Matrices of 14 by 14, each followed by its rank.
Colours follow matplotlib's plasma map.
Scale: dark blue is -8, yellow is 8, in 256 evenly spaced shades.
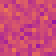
full rank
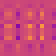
one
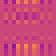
one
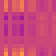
one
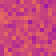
full rank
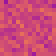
full rank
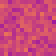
full rank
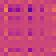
one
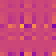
one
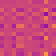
two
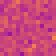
full rank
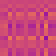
one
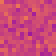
full rank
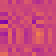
two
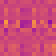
two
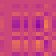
one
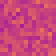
full rank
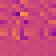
two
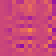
two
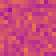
full rank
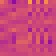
two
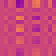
one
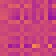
two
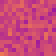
full rank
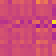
two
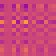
one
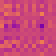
two
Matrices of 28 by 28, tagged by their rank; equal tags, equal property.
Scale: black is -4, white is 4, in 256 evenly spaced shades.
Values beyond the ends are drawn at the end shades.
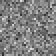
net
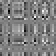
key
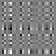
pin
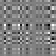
pin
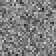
net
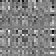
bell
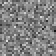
net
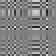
pin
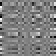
key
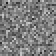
net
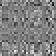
bell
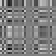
pin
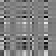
pin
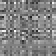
bell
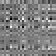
key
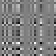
pin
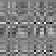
key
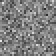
net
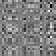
bell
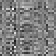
bell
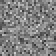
net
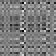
key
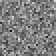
net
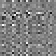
bell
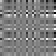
pin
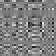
key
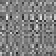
bell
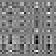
key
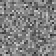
net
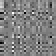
bell
